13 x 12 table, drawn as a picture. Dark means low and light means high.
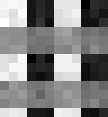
Ninth with the lowest average: top right. Ninth with the highest average: top left. Stripes: upright, repeating 2 times.
